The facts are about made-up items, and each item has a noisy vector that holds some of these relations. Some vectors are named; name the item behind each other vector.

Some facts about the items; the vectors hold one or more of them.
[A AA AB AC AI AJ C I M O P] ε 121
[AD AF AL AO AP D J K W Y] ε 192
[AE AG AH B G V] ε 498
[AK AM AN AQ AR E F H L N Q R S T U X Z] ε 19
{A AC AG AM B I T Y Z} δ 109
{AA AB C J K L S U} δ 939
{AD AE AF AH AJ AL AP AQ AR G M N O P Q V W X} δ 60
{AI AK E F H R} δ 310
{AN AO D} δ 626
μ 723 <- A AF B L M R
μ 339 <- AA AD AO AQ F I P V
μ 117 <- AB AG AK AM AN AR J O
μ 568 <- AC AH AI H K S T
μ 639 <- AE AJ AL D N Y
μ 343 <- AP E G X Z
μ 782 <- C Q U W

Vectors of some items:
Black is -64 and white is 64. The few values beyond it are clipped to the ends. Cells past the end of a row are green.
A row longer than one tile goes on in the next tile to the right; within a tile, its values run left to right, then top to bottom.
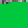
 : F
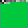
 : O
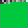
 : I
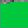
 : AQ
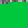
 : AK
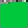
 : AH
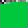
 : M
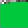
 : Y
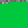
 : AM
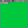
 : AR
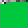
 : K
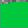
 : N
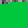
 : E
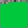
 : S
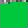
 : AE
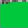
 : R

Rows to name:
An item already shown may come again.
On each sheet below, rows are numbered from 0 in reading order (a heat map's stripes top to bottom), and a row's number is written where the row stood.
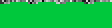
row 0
A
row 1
AI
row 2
W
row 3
P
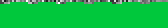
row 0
AB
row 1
AP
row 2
AO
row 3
G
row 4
AC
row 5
U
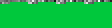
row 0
AM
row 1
AL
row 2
AF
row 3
AD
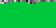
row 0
W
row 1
E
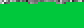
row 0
D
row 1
AN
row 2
V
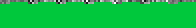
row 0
Z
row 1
P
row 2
P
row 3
AJ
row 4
J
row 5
AB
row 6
X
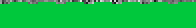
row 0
E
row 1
L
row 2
G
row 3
C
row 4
P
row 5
H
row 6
X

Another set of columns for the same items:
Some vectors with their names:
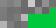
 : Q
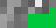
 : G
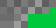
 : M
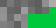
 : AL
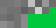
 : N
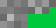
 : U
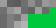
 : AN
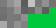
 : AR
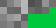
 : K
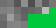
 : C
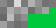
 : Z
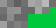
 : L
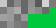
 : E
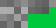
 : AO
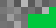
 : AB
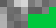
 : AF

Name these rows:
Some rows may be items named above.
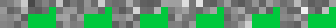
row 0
K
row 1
E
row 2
Y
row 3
AM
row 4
AN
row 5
Y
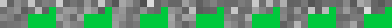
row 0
F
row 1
E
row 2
G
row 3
AP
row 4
X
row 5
AI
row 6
P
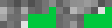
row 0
D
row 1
A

